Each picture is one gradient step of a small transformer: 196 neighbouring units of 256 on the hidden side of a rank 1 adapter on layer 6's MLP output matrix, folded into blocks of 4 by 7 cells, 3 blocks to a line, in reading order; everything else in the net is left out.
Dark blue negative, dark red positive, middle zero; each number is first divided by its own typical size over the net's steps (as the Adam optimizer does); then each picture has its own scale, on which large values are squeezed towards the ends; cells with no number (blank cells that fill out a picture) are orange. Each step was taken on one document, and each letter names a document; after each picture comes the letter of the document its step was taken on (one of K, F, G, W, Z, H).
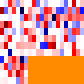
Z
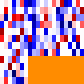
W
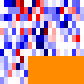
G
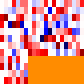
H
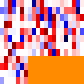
Z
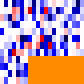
G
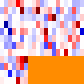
Z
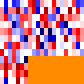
G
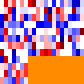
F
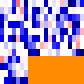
F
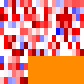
W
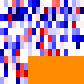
G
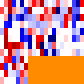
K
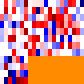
F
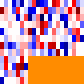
K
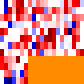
H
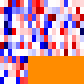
Z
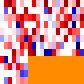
W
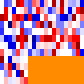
W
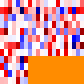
Z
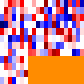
F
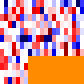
H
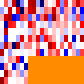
K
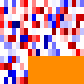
F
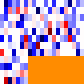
H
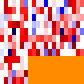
F
